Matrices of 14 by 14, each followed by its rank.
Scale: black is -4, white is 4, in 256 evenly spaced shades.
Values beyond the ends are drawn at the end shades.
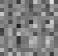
three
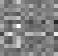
three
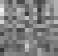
three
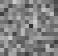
full rank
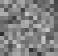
full rank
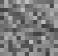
full rank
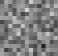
full rank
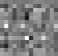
three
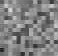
full rank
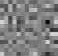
three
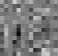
three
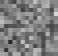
full rank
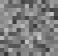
full rank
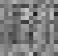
three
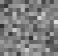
full rank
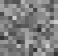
full rank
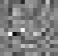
three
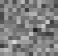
full rank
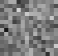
full rank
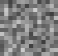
full rank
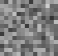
full rank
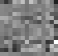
three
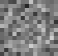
full rank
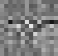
three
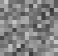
full rank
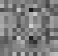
three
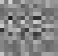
three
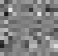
three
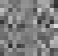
three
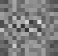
three
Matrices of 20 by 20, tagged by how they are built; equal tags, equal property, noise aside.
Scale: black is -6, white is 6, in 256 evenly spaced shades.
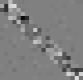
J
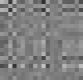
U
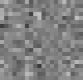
U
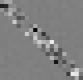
J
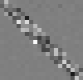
J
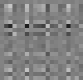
U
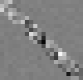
J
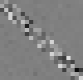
J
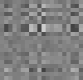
U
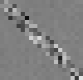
J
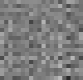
U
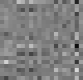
U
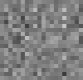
U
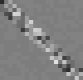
J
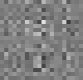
U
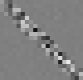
J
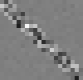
J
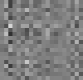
U
